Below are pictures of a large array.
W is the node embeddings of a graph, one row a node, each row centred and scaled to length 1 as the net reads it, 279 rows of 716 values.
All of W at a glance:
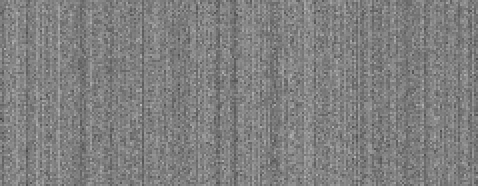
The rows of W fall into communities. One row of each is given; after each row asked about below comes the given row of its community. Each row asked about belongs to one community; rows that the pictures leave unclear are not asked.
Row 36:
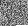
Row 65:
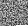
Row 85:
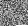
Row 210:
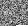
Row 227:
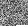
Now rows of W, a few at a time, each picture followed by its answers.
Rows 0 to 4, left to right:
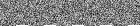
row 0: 227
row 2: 227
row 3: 36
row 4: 36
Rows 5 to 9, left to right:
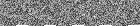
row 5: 85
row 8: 36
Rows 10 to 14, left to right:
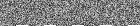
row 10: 210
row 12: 85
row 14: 36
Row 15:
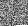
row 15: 65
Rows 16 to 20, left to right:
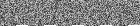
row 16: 65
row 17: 210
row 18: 36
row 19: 36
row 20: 36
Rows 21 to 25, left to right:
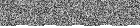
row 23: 85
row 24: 65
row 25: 36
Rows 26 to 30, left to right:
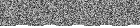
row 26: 210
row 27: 85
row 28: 36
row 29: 65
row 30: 85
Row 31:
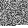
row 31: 36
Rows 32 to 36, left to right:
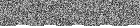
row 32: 85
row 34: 85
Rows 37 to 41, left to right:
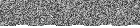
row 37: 65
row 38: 210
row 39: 210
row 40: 36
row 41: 85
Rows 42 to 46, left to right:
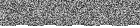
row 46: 210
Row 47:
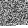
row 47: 85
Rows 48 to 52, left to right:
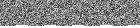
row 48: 36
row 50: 85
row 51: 85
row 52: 36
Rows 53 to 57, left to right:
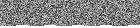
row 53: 65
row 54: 36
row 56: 210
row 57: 210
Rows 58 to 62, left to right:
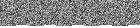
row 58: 210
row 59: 65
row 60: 210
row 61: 36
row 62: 210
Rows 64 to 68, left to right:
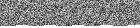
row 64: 210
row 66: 210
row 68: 36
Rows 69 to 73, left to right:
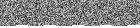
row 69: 210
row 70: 36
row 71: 85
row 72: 65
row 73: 36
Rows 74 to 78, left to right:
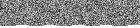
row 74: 36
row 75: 85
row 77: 227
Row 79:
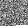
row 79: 65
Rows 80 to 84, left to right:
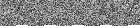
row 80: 85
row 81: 65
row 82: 85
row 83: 85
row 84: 210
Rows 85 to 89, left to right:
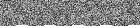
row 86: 65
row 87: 65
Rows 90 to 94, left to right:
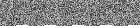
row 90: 65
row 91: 227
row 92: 227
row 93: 36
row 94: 227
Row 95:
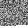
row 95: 85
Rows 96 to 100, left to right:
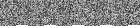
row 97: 210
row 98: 227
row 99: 65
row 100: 227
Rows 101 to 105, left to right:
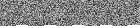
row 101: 210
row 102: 227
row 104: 65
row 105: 36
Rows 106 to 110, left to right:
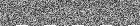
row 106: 36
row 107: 36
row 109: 85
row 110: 227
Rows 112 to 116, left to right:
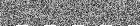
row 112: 36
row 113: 85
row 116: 65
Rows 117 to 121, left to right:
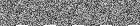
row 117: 227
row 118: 36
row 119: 210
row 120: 227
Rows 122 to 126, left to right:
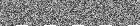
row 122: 36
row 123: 65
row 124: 85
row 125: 36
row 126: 85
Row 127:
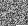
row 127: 210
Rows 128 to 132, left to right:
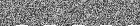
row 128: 85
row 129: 36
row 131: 65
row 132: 210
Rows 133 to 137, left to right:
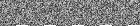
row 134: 227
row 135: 210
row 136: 36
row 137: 210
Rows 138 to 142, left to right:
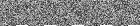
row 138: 65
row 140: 85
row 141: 210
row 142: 227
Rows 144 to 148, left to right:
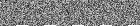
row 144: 65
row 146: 65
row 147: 85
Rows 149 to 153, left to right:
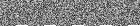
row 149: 36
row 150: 65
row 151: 210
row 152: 36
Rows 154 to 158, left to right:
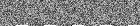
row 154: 36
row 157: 227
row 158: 227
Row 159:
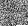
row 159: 227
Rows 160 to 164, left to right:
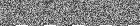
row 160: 85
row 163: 36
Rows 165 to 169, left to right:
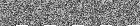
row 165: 65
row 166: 210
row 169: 36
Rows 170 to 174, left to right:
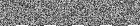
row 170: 227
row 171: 210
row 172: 210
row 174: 85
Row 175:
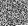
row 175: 36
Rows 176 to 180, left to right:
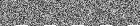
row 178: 36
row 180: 36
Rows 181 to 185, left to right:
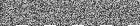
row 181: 210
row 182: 227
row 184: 210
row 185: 36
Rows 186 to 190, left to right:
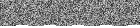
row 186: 210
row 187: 65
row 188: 85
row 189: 210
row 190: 36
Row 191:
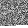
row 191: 210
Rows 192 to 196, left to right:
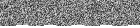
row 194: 36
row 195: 227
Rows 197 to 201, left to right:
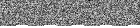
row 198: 65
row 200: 85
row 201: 85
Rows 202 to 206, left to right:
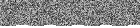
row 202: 227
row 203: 85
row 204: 85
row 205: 85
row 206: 85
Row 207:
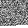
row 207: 85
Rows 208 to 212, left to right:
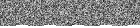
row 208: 85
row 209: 65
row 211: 36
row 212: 85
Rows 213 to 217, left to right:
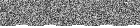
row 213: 36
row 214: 85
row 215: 210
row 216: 36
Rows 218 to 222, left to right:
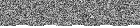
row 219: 36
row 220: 227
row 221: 85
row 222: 227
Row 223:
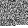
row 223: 36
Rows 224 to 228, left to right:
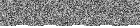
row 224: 65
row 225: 36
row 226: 65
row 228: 227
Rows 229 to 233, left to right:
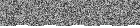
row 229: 65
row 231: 36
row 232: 65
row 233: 210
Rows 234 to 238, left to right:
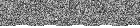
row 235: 227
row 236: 65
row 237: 85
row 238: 65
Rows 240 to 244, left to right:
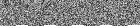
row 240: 85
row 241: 65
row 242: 36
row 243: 85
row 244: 36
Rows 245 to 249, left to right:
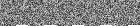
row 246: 36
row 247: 227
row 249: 65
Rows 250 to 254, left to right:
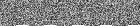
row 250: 36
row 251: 65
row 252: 227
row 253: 227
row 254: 210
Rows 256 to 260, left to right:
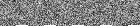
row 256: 85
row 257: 65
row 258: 210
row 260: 210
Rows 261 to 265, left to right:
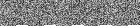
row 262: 65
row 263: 65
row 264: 36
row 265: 65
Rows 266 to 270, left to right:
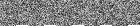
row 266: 227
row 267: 227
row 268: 36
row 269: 210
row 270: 65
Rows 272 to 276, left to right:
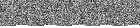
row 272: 210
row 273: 65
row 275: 227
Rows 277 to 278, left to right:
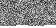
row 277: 227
